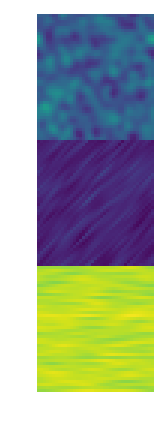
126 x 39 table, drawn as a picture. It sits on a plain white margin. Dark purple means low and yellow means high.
The table splits into 3 rows of 1 panel. Panel 1,1: low, blotchy. Panel 2,1: very low, slanting up to the right, faint in contrast. Panel 3,1: very high, streaked across, faint in contrast.
